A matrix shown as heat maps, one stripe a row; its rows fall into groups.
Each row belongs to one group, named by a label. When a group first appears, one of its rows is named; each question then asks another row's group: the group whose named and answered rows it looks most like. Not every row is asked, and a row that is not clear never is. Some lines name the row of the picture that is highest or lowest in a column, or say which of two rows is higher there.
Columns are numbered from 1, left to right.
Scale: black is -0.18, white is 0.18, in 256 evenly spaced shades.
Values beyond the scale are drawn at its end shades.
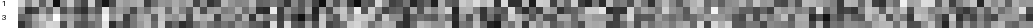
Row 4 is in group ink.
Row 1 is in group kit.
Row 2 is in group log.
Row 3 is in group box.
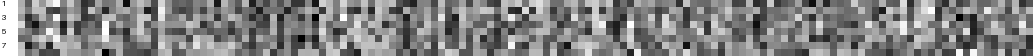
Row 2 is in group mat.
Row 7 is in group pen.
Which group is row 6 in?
box
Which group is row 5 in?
ink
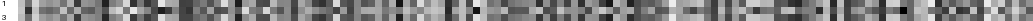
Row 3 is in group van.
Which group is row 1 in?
van
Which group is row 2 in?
mat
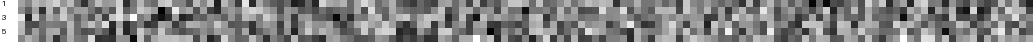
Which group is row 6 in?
kit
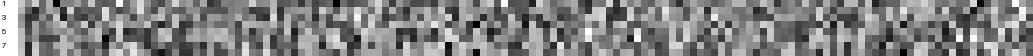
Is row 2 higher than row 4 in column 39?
No
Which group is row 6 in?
pen
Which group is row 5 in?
pen
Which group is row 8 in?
mat
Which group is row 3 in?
log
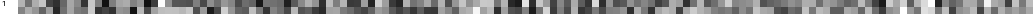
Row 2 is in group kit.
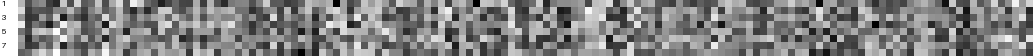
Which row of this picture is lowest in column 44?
6
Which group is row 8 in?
box
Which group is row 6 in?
van
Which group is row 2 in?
pen
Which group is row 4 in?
pen
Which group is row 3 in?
log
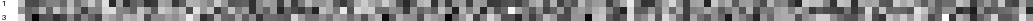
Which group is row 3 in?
log
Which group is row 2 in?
box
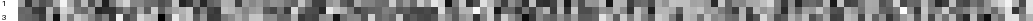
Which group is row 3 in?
kit
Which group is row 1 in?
van
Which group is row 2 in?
kit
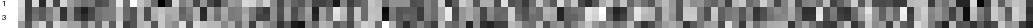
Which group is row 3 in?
log
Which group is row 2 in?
log
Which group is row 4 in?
box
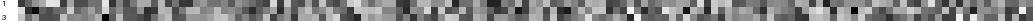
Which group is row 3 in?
pen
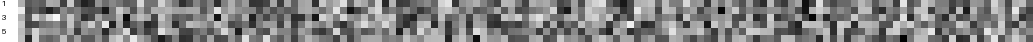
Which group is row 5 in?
van
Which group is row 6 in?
mat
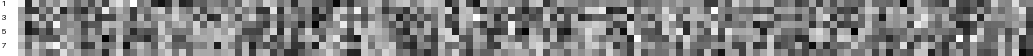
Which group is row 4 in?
log
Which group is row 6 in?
pen
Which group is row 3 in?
kit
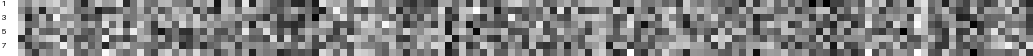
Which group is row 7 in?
van
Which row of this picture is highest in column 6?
3
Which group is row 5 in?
mat
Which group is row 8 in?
box
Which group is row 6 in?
ink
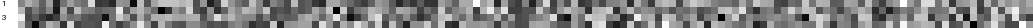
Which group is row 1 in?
kit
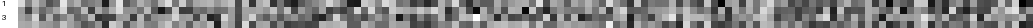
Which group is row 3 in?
kit
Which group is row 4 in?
box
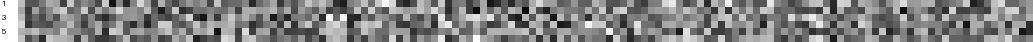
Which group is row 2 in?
van
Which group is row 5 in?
box
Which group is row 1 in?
ink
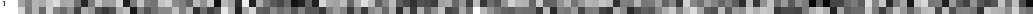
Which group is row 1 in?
box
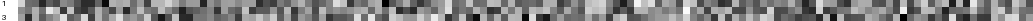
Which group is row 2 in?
ink
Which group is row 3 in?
van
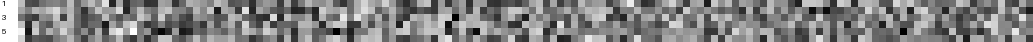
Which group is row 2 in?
box
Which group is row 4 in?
mat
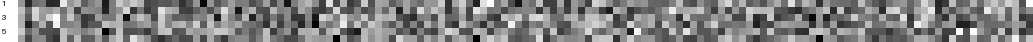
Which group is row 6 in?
mat
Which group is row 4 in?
log
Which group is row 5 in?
pen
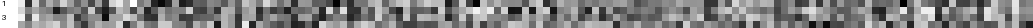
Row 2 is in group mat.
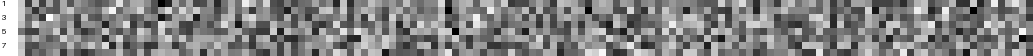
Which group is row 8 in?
log
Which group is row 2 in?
box
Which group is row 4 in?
van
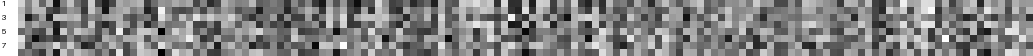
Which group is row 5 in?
kit
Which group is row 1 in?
kit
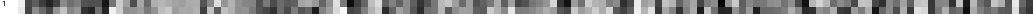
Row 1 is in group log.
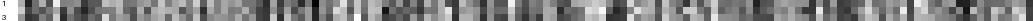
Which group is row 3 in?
log
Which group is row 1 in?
log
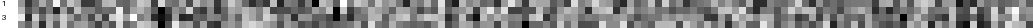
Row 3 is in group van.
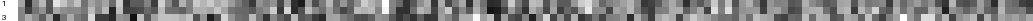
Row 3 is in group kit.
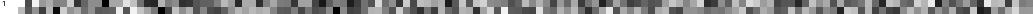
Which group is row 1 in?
van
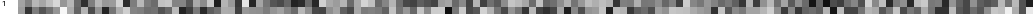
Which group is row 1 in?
box
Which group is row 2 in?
van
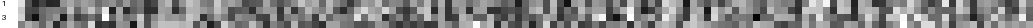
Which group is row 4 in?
kit
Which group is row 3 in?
log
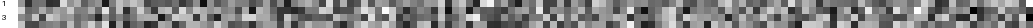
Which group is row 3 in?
kit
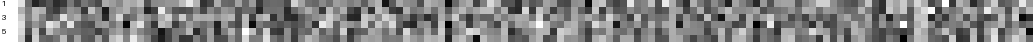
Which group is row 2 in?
mat
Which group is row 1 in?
log
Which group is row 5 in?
mat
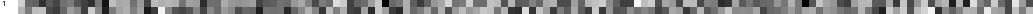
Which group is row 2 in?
mat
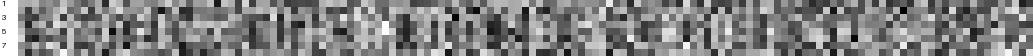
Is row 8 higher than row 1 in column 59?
Yes
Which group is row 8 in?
van
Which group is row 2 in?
van
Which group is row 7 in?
ink
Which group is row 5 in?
ink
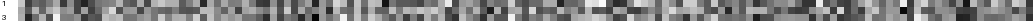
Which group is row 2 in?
van
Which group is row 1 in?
log
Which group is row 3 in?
log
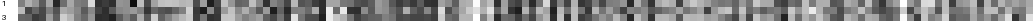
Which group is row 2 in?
mat
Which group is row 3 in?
kit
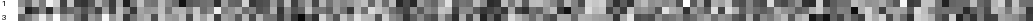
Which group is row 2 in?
log
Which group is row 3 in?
box
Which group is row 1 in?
ink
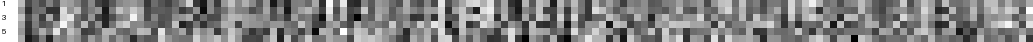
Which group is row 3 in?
kit
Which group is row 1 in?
mat
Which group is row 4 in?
van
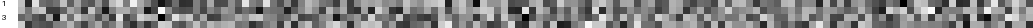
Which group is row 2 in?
mat
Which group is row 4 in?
pen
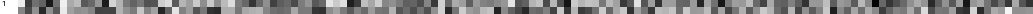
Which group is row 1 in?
pen
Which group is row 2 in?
kit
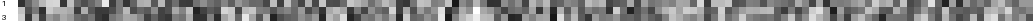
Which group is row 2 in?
van
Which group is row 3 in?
mat
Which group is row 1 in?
ink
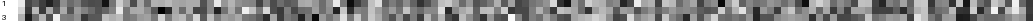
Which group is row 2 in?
mat
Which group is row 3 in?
log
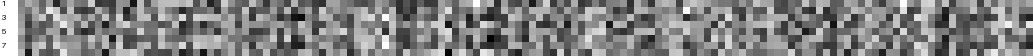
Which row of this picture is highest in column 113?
1
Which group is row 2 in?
ink
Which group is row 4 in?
van
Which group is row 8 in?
mat
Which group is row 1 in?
kit
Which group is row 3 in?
box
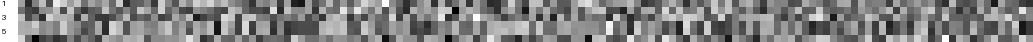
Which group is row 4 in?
box
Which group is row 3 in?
van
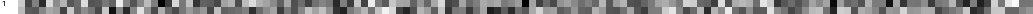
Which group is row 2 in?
ink
